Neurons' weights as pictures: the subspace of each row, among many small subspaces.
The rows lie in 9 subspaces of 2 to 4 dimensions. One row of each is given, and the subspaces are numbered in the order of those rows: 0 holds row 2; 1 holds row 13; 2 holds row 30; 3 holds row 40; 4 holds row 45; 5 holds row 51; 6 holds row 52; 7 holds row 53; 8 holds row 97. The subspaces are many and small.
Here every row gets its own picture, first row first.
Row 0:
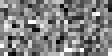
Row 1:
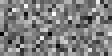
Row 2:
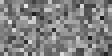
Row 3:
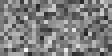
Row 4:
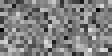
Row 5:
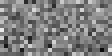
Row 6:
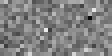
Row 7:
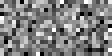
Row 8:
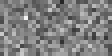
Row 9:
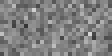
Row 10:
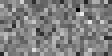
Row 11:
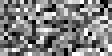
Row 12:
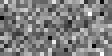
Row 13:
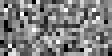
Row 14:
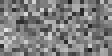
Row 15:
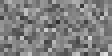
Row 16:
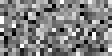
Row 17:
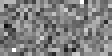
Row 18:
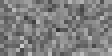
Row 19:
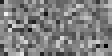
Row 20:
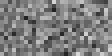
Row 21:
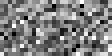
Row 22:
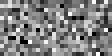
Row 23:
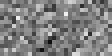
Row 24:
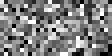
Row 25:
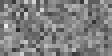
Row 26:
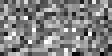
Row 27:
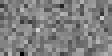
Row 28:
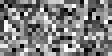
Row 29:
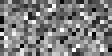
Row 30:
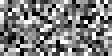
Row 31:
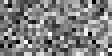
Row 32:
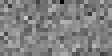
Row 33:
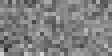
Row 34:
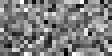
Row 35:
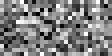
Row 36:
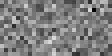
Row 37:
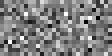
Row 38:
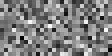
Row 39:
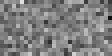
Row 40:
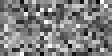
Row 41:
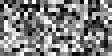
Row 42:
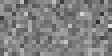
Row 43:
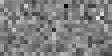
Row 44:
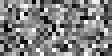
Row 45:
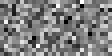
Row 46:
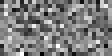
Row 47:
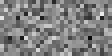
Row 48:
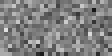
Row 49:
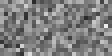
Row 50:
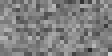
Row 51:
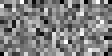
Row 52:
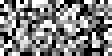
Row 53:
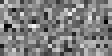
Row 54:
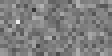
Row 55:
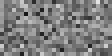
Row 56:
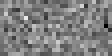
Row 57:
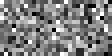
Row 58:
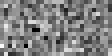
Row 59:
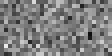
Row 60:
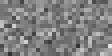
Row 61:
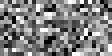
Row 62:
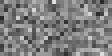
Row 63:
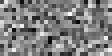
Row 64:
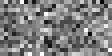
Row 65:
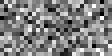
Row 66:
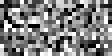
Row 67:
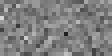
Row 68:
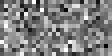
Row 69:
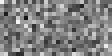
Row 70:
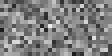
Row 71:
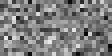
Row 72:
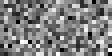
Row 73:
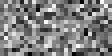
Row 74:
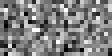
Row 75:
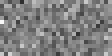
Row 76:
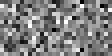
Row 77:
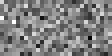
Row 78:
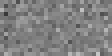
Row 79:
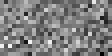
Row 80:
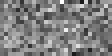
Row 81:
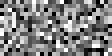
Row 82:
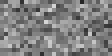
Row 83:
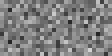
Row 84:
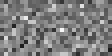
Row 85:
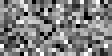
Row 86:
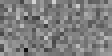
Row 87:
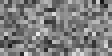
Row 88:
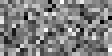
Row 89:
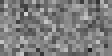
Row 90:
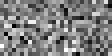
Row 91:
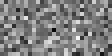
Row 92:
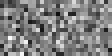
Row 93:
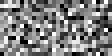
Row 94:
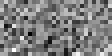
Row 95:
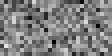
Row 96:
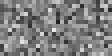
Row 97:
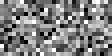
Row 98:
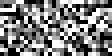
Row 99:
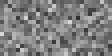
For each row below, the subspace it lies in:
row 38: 2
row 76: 4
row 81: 2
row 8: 2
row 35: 8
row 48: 4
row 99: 2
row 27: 0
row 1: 2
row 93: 1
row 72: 4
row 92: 1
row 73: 3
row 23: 8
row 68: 1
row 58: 1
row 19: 1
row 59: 4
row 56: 1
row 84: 6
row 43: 0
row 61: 8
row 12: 2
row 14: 8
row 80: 3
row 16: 6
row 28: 7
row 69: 1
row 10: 5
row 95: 2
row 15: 6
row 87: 4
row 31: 4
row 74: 1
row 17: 1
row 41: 7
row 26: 7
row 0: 1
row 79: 4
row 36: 8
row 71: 8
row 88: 2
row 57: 0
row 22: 1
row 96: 4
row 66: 7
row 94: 7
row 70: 2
